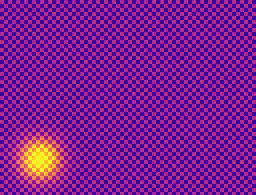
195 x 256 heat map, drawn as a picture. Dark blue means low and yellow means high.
No single row or column stands out from its neighbours. The ninth with the highest average is the bottom left. A single bump stands in the bottom left. A checkerboard runs through the table.
